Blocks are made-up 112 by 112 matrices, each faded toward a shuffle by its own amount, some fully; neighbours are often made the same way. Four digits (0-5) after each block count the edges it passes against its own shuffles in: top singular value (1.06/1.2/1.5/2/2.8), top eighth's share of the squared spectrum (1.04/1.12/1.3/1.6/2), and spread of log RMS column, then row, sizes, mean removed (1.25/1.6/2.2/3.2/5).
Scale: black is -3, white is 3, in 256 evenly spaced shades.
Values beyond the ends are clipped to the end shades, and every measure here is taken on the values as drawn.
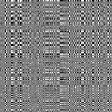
5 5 5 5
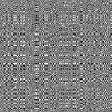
5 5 4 4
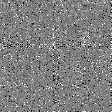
3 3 2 2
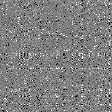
4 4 3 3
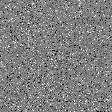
2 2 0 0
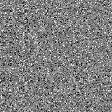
4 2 1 1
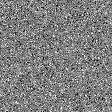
1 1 0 0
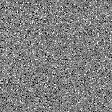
3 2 0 1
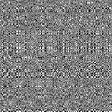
5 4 3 3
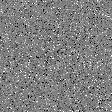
2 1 0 0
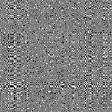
5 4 3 3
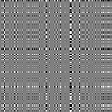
5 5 5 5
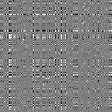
5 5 4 4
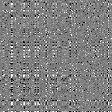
5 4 3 3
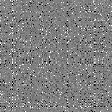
5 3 2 2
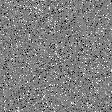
2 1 0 0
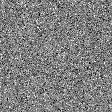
1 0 0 0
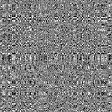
5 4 3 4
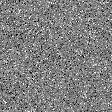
2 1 0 0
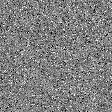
0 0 0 0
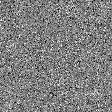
0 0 1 0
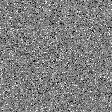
2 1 0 0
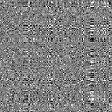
5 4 3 3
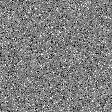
1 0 0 0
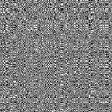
5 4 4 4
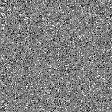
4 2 1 1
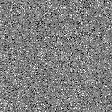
3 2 1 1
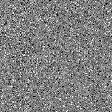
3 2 1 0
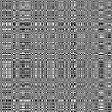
5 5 5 5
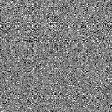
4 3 2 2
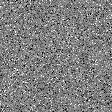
2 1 0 0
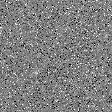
1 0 1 0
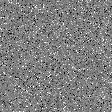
0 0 0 0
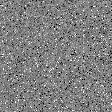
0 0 1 0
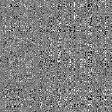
3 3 4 3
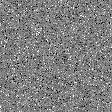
0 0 0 0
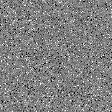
1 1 1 1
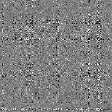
3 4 4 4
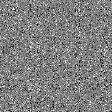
2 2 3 2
